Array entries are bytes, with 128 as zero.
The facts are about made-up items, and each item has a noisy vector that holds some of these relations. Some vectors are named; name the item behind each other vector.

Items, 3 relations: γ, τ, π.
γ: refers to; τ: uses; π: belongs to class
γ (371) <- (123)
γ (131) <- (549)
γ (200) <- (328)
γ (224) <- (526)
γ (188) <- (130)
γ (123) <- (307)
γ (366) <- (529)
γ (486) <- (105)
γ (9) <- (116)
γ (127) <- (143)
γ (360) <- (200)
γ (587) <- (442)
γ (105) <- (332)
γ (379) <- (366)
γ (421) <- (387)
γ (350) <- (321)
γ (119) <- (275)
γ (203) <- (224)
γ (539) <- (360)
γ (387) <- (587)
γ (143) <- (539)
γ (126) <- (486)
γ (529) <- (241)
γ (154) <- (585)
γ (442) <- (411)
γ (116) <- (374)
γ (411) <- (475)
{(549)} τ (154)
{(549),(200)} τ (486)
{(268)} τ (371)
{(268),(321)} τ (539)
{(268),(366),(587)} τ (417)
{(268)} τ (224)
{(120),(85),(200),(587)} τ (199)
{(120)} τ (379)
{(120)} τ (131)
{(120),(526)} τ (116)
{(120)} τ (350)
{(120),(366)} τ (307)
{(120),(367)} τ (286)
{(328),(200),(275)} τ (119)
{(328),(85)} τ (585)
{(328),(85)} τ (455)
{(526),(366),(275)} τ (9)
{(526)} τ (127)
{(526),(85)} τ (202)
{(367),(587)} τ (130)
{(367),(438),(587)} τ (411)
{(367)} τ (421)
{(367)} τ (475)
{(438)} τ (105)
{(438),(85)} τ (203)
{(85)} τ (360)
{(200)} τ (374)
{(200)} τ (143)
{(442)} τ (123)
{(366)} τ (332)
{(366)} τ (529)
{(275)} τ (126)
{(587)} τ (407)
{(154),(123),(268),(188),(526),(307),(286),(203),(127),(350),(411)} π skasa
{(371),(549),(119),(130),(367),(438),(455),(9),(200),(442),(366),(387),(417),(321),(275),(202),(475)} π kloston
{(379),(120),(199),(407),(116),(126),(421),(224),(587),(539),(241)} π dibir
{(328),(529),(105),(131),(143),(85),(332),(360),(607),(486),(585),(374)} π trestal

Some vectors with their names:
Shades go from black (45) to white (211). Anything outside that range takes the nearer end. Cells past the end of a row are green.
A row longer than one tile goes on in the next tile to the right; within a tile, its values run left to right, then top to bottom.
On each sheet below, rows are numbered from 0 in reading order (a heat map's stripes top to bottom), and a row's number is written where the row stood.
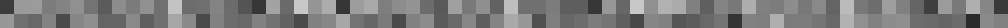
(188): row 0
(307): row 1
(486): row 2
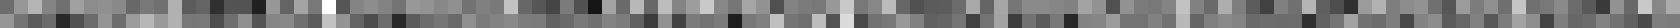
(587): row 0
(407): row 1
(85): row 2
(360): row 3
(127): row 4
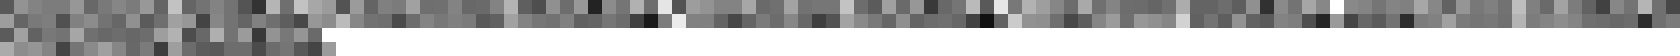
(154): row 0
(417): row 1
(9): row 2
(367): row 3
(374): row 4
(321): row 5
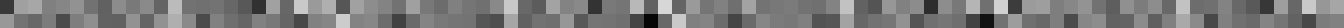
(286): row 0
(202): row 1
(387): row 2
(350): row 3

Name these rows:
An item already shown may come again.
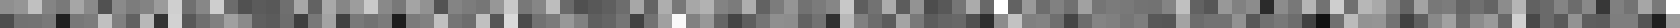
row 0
(328)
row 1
(85)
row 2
(275)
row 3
(387)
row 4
(438)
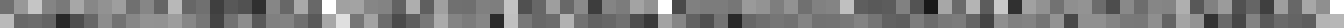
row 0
(120)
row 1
(200)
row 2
(224)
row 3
(268)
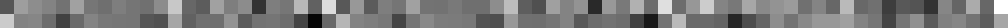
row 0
(202)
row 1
(371)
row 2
(120)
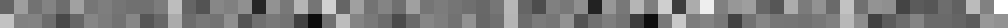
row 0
(475)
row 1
(130)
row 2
(526)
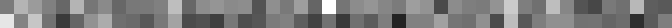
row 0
(442)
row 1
(585)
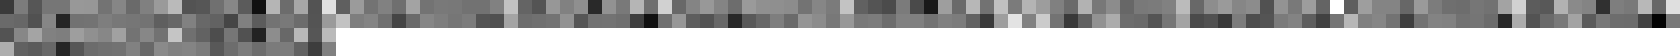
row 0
(539)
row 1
(387)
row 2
(199)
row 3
(442)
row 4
(455)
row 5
(116)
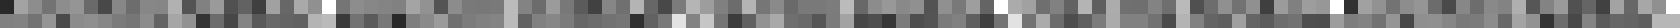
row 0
(268)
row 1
(105)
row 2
(442)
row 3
(549)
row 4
(268)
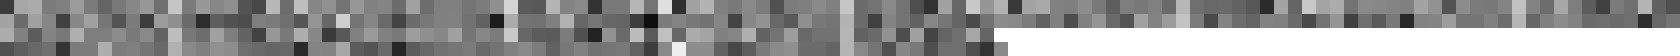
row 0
(123)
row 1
(119)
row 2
(203)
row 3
(411)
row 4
(360)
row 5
(486)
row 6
(126)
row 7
(366)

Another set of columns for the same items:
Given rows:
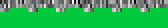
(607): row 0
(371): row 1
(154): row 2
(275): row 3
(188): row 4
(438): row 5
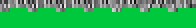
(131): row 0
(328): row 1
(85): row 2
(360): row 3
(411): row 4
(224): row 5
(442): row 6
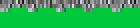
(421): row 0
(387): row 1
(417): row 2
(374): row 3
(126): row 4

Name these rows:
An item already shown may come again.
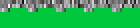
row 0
(539)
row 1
(371)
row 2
(549)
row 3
(123)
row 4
(224)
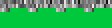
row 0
(371)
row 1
(587)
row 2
(526)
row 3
(539)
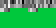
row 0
(268)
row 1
(587)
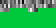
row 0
(486)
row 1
(321)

